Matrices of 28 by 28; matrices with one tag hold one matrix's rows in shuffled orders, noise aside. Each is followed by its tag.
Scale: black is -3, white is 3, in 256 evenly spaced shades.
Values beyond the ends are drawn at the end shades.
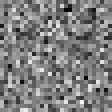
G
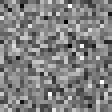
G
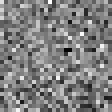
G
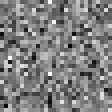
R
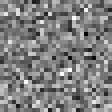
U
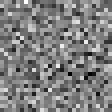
U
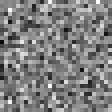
R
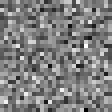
U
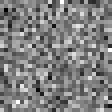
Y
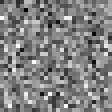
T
